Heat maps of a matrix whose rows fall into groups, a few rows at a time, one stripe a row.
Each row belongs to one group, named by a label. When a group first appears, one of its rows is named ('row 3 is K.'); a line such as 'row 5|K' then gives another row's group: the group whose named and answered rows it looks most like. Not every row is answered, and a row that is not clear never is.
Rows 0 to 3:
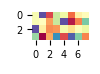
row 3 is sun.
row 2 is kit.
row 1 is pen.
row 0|pen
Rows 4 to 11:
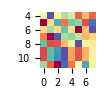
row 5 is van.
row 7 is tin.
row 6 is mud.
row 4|pen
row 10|mud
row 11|sun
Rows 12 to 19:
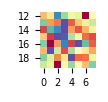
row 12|tin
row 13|sun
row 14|mud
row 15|tin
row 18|pen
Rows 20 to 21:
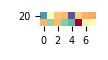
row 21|pen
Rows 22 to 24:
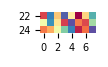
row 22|mud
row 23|pen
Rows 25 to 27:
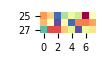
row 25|tin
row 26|tin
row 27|kit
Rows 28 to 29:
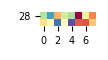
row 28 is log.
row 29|tin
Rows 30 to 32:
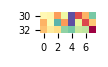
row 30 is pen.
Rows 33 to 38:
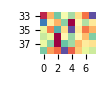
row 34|sun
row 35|tin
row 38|sun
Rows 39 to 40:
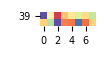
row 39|kit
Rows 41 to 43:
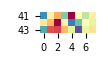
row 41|sun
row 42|kit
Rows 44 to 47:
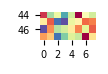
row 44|mud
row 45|tin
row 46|sun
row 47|tin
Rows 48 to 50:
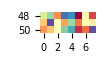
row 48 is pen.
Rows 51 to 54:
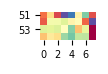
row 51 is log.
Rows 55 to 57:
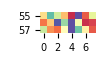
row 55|van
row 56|tin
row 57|kit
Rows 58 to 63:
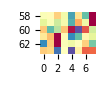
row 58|log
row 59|log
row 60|van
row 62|kit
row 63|tin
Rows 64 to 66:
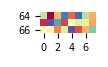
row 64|sun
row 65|van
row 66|pen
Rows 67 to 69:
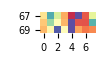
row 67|van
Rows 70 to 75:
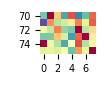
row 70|sun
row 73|pen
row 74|mud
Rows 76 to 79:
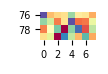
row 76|kit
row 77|pen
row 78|van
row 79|log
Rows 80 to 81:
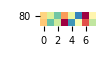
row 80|van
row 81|van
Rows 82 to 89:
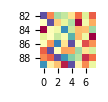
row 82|sun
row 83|pen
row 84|mud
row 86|tin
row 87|van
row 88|tin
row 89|kit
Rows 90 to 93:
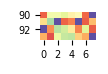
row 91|van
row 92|sun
